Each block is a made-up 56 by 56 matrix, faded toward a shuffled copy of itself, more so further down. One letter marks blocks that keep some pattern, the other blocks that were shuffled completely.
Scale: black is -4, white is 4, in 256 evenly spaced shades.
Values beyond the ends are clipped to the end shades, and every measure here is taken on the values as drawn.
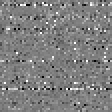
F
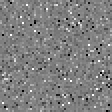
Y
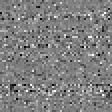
F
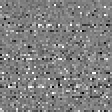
F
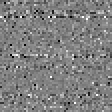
F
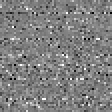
F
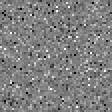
Y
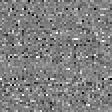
F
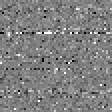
F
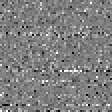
F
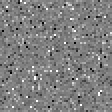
Y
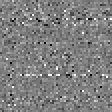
F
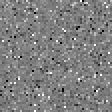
Y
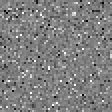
Y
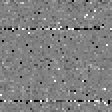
F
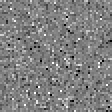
Y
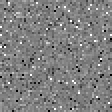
Y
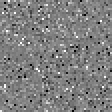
Y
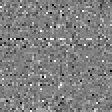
F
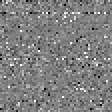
F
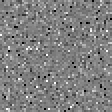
Y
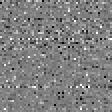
F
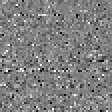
F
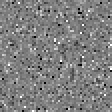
Y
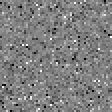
Y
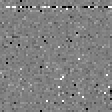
F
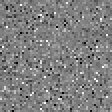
Y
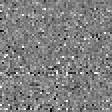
F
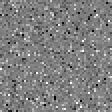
Y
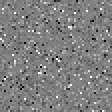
Y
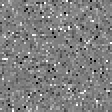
Y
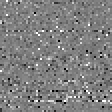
F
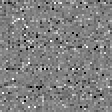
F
